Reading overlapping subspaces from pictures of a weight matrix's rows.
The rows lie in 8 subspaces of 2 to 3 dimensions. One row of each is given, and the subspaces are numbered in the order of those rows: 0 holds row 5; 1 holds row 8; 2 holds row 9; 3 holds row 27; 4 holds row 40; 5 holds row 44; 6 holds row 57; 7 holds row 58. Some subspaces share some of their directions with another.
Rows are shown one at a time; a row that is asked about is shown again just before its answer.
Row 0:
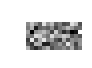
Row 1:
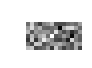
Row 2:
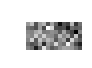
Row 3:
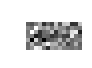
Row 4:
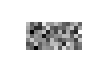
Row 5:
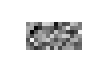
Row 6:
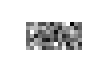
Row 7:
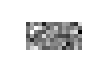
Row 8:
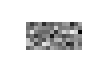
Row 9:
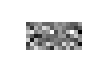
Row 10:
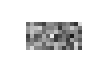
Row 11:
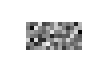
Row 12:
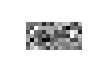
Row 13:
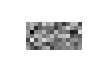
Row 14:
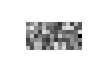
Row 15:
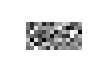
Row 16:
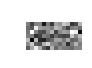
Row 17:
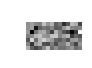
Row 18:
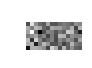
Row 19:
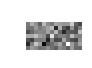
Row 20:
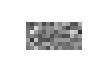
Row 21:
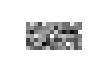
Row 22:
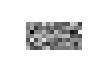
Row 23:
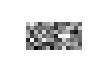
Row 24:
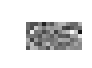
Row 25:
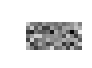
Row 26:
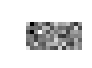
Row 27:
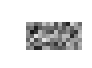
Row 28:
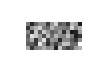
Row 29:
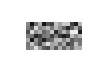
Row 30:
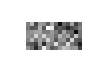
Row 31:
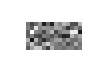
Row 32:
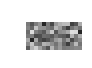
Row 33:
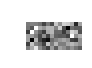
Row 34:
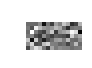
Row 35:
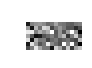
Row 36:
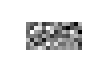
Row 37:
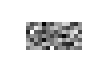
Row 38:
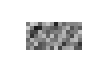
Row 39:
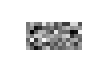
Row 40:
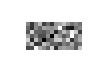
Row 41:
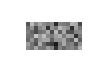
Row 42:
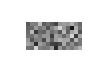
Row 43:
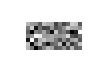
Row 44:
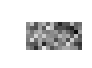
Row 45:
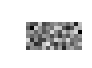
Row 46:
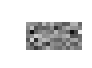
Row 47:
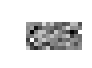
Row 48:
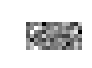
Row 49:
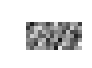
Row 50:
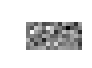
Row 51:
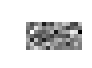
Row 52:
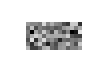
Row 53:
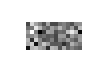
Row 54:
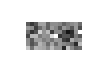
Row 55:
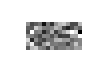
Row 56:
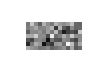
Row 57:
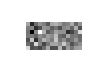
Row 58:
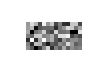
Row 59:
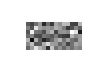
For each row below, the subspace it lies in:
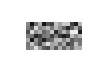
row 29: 6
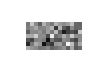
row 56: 1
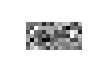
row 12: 1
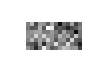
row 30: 5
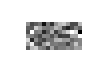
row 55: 3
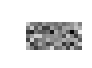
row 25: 2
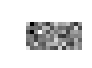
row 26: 6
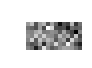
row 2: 5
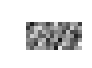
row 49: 0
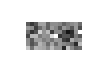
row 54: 7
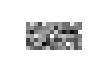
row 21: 1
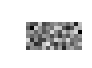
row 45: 3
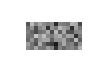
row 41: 4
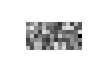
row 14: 3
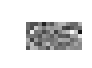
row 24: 3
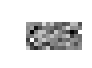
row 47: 6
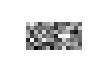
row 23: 7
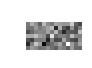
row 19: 1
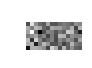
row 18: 6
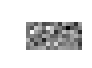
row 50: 5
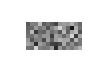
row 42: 4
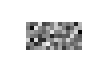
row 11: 3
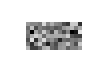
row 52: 0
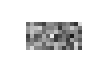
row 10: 4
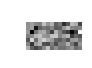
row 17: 7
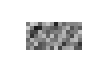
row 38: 0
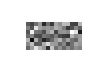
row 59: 7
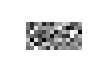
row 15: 4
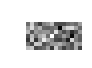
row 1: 4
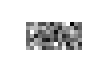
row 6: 3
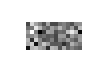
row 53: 6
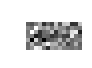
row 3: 3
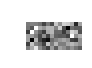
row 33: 1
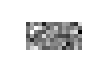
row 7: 4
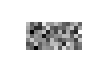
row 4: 4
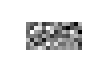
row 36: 5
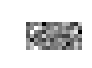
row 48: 4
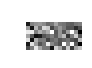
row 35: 2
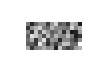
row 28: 0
